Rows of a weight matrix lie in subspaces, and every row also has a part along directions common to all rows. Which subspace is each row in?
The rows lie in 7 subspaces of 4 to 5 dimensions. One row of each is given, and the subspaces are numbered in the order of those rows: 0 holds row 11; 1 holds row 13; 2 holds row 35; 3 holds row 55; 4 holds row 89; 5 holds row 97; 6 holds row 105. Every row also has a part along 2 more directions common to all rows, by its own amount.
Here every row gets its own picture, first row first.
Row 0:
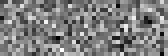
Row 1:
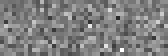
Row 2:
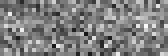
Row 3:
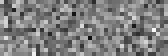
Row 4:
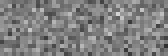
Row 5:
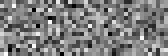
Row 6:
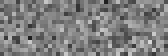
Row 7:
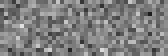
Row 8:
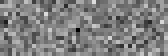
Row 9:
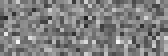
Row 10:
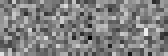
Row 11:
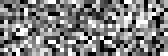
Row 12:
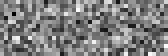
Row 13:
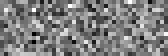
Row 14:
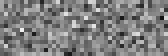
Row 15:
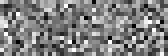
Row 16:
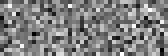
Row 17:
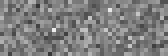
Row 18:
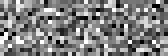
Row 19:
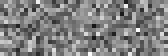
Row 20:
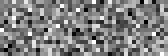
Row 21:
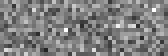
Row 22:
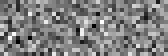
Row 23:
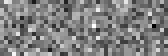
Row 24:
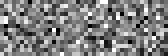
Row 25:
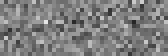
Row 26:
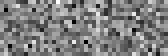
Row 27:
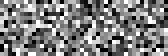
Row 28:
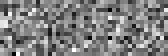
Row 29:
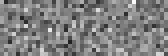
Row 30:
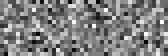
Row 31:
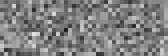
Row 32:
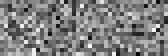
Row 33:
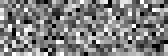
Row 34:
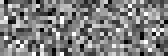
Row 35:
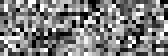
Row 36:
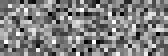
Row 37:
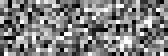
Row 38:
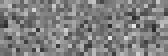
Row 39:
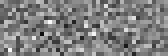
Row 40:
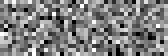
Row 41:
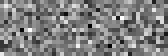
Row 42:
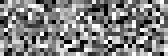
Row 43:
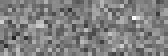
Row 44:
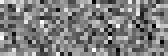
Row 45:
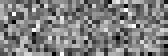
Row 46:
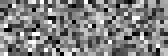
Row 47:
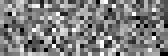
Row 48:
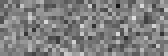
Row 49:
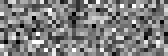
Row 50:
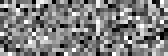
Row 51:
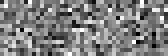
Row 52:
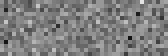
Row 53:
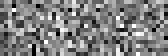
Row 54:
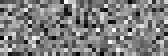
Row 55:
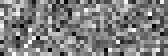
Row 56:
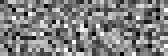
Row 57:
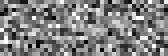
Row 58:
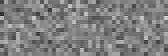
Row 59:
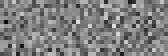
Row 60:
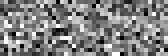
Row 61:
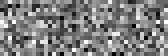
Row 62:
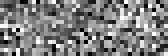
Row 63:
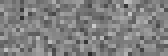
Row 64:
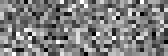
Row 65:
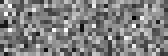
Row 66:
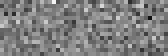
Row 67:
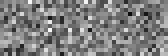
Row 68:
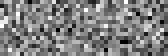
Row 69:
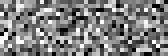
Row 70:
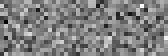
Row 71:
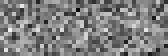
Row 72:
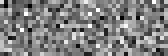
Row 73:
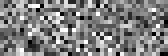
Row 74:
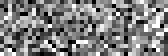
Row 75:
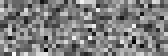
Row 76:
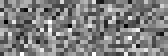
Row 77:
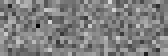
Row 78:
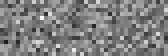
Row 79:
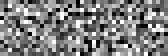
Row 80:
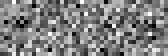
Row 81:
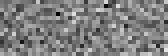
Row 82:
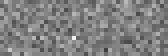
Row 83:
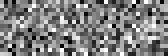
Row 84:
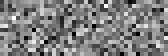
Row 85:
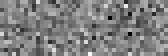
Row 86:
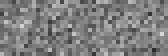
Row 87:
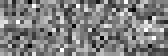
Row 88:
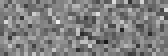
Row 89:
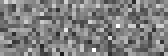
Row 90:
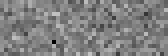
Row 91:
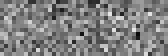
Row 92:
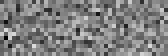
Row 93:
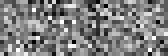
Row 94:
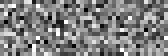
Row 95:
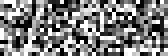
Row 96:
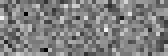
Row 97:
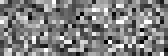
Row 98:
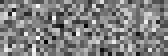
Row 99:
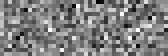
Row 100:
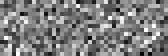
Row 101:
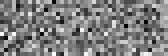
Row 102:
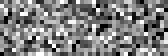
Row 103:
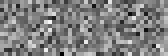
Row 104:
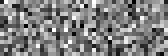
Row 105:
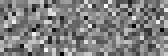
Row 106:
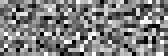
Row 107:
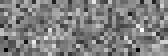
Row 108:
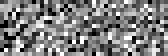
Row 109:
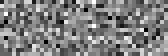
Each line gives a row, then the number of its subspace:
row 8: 5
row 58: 1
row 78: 1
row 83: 3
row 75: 2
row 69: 6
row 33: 2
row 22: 6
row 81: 6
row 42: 5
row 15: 5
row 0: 5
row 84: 4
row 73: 0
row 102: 0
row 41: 2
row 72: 2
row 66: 3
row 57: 1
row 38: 4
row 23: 3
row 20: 2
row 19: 0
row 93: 1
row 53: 4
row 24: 0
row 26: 1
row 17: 2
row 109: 4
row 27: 2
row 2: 0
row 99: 3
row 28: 5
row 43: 5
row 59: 3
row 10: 2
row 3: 4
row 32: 4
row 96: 2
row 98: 4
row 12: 6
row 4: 0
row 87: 3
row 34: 4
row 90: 0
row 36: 1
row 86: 3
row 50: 2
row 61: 5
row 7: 3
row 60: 1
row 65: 4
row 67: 2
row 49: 1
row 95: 3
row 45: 6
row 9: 6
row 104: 4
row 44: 4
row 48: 5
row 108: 5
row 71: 6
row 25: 6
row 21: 4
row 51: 2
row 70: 0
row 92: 6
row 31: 4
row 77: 6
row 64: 2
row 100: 3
